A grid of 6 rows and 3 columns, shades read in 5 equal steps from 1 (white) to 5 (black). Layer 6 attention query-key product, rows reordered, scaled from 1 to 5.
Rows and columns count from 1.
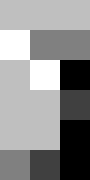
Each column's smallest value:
1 1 2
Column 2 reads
2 3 1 2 2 4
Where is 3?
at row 2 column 2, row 2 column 3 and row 6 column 1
